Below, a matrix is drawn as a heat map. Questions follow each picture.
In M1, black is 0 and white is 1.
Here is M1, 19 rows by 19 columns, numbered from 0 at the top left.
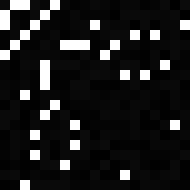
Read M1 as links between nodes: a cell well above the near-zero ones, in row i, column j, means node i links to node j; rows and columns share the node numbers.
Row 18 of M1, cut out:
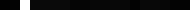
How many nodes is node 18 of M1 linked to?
1
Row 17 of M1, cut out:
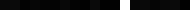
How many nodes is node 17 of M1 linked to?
1
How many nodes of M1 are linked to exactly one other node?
10
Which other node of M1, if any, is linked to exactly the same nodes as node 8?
node 11
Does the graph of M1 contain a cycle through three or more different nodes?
no
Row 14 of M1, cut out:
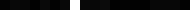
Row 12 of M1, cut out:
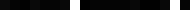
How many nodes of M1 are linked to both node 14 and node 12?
1
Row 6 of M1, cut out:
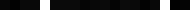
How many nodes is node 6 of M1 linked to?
2
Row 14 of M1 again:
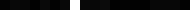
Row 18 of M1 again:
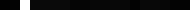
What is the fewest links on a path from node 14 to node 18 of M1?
6
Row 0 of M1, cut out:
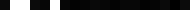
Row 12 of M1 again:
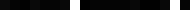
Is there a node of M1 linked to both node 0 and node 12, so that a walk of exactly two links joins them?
no
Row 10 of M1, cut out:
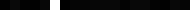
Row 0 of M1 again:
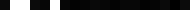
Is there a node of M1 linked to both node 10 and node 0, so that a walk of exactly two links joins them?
yes
